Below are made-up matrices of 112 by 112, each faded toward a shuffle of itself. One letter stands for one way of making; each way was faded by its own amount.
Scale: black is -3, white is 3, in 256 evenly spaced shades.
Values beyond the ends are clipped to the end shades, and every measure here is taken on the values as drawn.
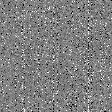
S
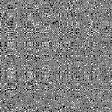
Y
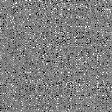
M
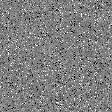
S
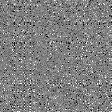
M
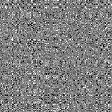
Y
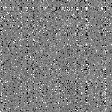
M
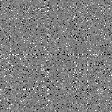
M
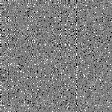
M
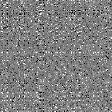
M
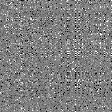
M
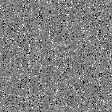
S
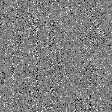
S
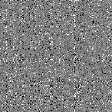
M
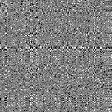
Y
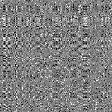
Y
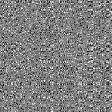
Y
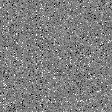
S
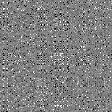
M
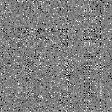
M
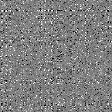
M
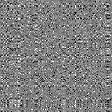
Y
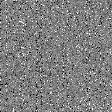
S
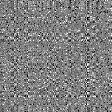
Y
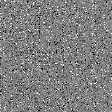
S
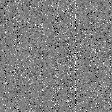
S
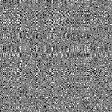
Y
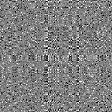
Y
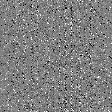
S
